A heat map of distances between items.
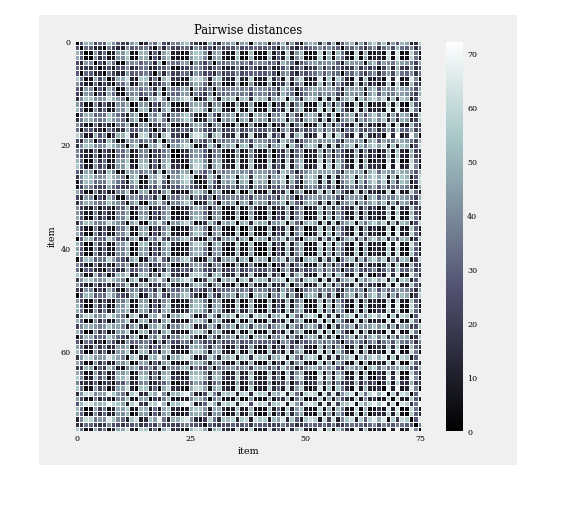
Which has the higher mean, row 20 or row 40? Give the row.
20
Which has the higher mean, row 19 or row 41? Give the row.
19
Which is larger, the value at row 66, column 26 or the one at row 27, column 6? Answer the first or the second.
the first
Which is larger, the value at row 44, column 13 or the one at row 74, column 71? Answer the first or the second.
the second
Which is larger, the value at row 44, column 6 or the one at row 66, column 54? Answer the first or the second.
the second
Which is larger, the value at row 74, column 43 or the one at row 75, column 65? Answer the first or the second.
the first
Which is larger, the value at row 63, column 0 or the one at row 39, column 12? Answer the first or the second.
the first
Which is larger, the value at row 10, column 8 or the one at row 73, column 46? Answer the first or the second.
the first
